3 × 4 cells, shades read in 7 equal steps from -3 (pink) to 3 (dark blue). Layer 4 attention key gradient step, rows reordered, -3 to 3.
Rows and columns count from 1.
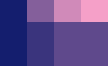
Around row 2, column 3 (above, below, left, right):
-2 1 2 1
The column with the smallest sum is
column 4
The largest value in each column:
3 2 1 1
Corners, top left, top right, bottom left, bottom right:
3 -3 3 1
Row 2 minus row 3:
0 0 0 0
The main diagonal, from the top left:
3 2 1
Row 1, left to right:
3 0 -2 -3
